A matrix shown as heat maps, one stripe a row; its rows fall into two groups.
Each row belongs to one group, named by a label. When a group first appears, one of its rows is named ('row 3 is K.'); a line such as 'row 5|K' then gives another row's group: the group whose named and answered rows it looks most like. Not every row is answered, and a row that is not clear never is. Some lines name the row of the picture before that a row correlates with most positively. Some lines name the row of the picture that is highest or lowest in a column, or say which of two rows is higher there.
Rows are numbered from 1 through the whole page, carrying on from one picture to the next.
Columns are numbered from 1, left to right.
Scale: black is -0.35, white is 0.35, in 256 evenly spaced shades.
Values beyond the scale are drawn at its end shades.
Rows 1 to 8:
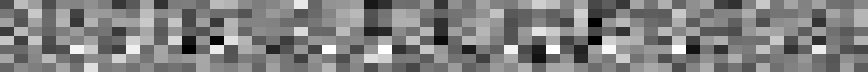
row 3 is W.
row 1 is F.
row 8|F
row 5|W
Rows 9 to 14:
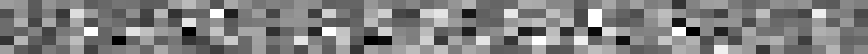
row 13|F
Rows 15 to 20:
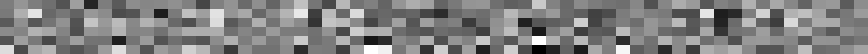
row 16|F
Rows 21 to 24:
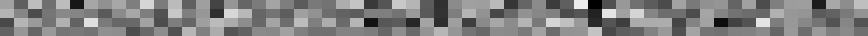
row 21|W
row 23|F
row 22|W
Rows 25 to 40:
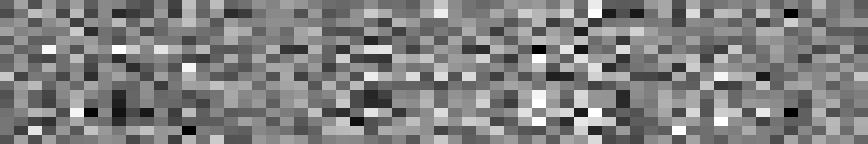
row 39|W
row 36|F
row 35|F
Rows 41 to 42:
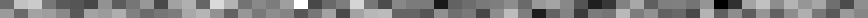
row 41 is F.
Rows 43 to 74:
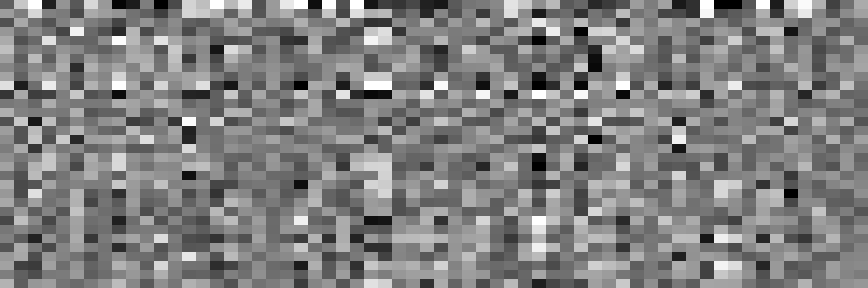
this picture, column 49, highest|58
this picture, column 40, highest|46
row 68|F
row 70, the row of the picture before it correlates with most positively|41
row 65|W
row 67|F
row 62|W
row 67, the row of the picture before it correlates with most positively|41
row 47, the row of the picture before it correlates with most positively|42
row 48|W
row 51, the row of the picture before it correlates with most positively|42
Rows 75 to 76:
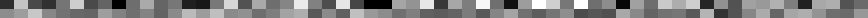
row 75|F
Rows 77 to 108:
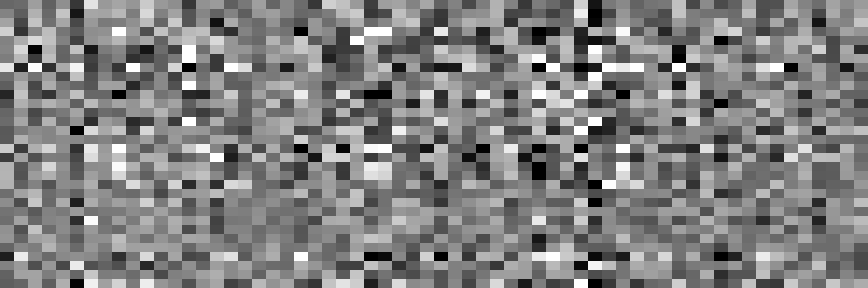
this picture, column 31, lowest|93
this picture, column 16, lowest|79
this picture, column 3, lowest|82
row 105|F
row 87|F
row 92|F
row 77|W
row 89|F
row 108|W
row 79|W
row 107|F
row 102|W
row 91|W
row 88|F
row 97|W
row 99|W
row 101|W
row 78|W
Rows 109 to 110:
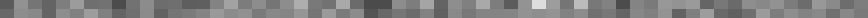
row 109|F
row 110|F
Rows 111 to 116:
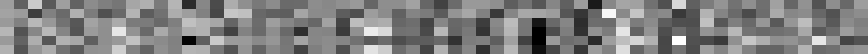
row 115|W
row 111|W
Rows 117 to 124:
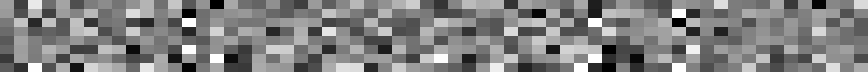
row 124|W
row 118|W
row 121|F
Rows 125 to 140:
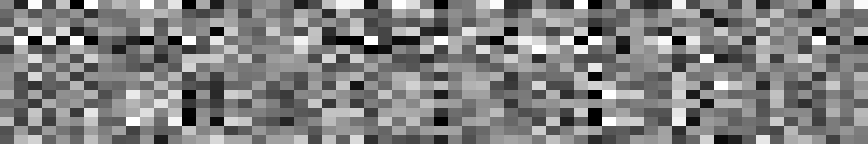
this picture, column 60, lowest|129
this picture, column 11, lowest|129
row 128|W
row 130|F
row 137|W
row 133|W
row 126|F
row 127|F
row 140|F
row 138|W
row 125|W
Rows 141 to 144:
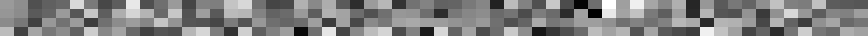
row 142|W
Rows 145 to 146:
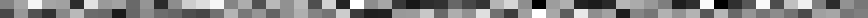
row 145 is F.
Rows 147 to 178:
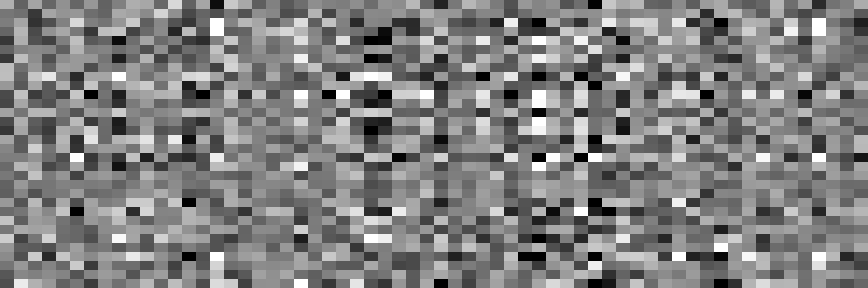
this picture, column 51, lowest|157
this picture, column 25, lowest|155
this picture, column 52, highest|174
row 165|F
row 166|W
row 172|F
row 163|W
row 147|W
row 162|W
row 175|W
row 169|W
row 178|F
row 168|F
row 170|W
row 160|F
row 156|W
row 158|F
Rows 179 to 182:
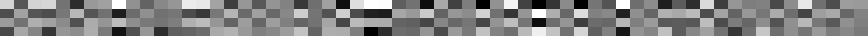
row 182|F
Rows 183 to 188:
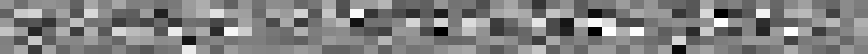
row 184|F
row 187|W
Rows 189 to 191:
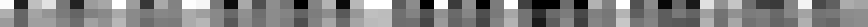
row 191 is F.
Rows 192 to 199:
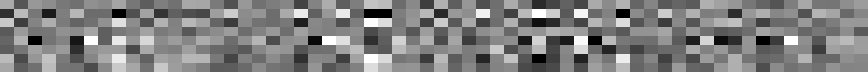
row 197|W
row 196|W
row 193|F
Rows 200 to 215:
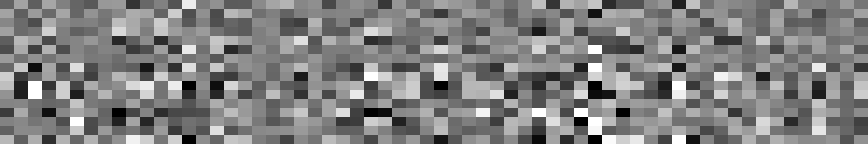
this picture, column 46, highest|215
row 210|W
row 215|W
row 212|F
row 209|W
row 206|W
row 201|W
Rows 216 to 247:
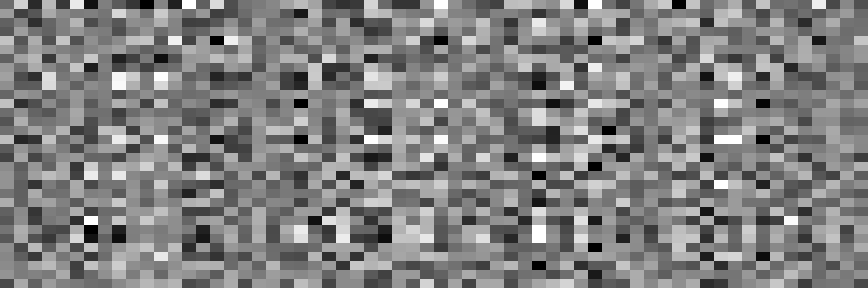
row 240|W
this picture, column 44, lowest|230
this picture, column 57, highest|240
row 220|W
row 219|F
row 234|W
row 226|F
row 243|W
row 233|F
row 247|F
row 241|F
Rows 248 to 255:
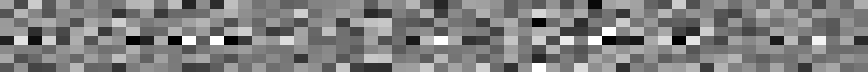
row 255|F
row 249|F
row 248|W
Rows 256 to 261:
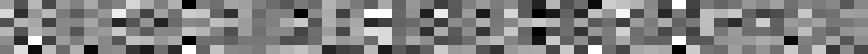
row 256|W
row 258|F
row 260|W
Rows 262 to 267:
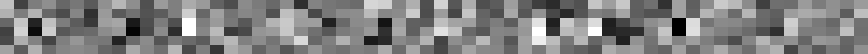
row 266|F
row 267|W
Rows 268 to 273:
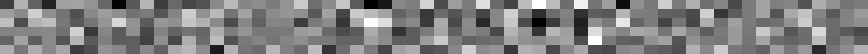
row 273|W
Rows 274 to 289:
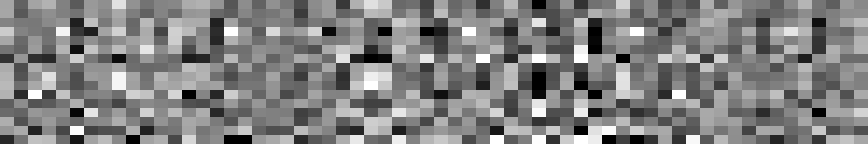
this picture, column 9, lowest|280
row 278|W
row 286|W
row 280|F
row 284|W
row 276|W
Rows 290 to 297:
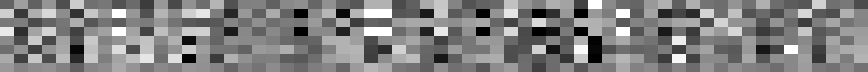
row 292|F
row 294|W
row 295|W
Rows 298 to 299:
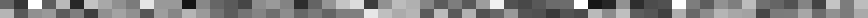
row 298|W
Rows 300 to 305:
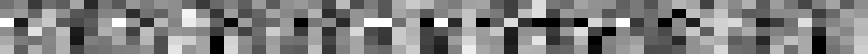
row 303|W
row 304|W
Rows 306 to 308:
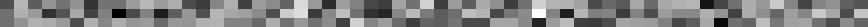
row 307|F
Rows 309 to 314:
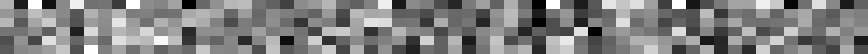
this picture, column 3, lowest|313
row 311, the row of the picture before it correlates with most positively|308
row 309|W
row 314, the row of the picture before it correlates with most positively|308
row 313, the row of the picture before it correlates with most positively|306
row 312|W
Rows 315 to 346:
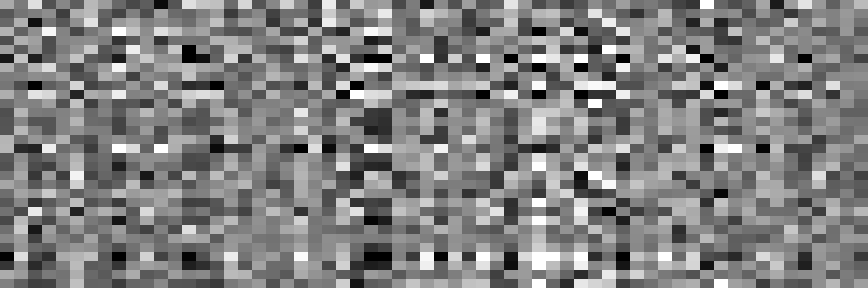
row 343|F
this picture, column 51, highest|315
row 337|F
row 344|F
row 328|F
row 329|F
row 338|W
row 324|F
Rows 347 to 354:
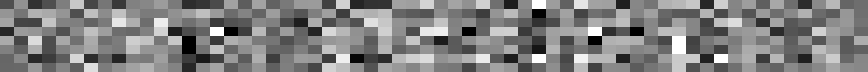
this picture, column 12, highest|349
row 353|F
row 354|W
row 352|W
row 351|W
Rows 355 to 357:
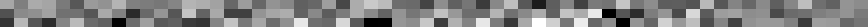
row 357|F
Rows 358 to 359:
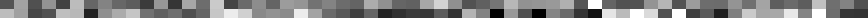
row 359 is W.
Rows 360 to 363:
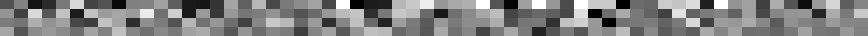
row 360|F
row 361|W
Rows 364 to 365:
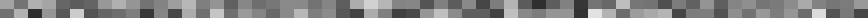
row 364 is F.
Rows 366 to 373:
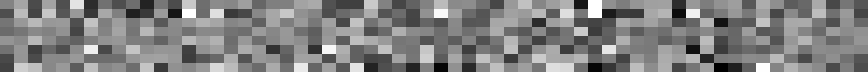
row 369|W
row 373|F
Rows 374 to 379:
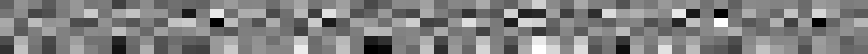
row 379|F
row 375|W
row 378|F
